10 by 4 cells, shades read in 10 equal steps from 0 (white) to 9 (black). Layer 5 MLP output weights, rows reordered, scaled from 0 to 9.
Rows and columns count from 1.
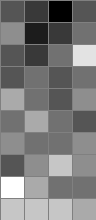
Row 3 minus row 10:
4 5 3 -2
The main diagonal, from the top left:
6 8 5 5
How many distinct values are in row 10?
2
